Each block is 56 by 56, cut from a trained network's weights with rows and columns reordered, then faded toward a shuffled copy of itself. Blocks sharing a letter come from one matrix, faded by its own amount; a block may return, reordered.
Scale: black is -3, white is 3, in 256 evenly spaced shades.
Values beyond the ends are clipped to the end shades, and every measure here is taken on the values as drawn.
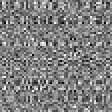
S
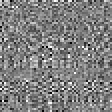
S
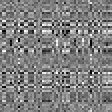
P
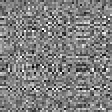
S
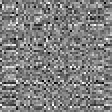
S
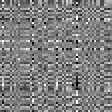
P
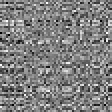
S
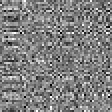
S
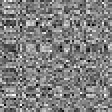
S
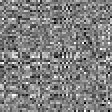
S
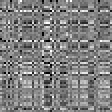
P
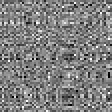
S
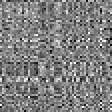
S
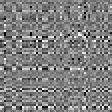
P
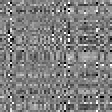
P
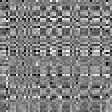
P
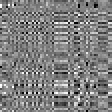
P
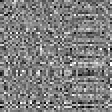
S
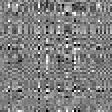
P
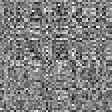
S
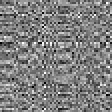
S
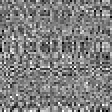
S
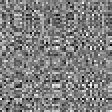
S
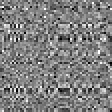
S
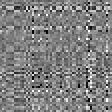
P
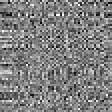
S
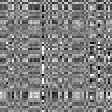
P
